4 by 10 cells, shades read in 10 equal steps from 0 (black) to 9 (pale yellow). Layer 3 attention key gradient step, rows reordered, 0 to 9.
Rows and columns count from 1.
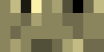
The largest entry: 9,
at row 1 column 4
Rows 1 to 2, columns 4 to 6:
9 5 6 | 6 5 5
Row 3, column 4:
5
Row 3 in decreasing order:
5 5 5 5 5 5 5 5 4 4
